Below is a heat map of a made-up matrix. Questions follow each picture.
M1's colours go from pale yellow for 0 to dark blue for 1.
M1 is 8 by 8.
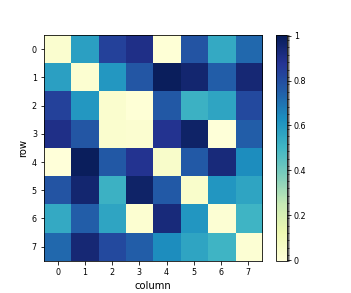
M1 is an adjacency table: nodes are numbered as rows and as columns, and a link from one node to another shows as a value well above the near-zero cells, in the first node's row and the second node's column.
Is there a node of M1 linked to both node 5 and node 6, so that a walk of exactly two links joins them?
yes
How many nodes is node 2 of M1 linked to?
6
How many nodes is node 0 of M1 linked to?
6
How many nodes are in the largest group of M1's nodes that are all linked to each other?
6
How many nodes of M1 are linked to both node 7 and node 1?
6
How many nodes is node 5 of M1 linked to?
7
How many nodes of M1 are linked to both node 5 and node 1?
6
